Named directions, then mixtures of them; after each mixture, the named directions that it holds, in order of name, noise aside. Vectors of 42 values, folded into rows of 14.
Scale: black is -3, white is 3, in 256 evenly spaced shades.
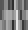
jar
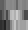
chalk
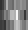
chalk, jar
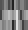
jar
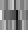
chalk, jar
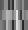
jar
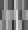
jar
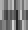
jar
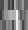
chalk, jar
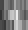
chalk, jar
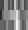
chalk, jar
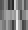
jar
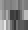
chalk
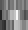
chalk, jar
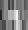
chalk, jar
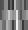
jar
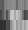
chalk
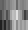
chalk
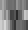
chalk
